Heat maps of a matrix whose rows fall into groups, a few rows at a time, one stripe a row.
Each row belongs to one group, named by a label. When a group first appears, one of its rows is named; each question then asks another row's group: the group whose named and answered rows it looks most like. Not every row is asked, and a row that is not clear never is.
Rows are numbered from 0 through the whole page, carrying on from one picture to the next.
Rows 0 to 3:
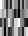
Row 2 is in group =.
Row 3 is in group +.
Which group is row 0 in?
+
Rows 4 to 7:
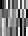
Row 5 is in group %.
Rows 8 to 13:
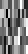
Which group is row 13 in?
+
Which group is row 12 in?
=
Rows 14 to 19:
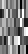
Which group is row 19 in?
%
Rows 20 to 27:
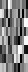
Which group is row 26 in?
=
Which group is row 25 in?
=
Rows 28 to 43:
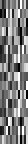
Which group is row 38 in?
%
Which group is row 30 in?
%
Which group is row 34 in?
=
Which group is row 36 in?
=
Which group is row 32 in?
=
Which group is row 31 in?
%
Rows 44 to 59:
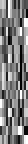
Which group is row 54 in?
%
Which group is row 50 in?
=
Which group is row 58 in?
=
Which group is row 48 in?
+
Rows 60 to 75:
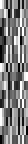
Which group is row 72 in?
+
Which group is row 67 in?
+
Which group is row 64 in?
=
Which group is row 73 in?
+
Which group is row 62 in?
%
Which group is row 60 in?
+
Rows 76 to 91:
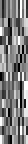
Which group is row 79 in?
+
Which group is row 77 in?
%
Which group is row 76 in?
%
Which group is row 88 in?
=
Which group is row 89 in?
+
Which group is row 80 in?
=
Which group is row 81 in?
+
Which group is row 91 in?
+
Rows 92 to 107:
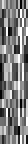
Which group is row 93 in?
%
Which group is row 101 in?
=
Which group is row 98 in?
=
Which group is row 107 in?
%
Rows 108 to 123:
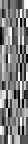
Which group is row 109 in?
%
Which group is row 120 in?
=
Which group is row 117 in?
%
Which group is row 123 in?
=
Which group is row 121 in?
%
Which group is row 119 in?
+
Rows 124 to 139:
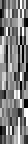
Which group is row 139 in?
=
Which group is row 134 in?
=
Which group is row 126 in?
=
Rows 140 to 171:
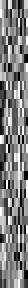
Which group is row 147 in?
+
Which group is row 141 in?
+
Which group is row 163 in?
+
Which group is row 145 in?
=
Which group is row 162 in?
=
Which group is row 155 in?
+
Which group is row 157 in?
=
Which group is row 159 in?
=
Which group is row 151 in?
%
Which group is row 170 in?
=
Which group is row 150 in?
=
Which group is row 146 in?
=
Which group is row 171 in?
=
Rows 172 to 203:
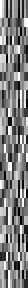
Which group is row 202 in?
+
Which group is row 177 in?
=
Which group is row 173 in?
+
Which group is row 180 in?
=
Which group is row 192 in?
+
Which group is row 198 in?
+
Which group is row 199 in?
%
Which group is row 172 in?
+
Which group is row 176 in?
+
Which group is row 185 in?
+
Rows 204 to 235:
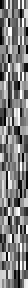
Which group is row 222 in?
%
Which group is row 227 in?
=
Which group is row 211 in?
=
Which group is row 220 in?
=
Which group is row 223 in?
+
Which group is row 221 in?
+
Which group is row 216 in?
=
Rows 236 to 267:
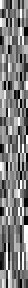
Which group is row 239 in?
=
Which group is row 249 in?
=
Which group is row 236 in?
+
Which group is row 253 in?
%
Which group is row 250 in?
%
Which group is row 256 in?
%
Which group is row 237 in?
%
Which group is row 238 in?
+
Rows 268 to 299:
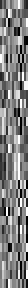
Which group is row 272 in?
=
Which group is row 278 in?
=
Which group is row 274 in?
+
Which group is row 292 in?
%
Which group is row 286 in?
=
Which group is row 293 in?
%
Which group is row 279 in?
%
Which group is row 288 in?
%
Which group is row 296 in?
%
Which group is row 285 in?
=
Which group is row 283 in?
=
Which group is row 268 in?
=
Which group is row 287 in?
=
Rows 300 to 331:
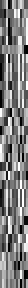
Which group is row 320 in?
%
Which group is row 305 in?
=
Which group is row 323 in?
%
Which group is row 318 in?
=
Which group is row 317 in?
+
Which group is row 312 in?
+
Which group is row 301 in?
=
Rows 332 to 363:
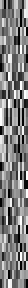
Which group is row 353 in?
+
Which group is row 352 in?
=
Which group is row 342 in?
=
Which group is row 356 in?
%
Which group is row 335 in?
%
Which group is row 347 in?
+
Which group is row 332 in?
+
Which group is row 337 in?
%
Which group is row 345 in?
+
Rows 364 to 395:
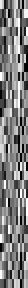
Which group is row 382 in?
%
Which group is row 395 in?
=
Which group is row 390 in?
+
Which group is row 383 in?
=
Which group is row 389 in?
=
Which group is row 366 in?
=
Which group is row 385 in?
%
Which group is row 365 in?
=
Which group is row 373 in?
=
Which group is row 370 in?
%
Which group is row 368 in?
=
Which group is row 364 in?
+
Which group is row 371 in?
=
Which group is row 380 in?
+
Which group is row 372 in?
+
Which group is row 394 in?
+
